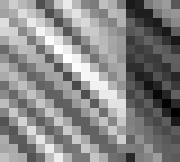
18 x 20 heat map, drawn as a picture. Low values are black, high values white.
Grain: diagonal, down to the right. Average level on the scale: 50%. Seam: vertical, 70% of the way across, the left part higher.
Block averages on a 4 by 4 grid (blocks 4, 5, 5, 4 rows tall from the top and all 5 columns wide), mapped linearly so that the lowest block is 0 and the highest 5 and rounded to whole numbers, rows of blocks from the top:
5431
4530
3340
3432
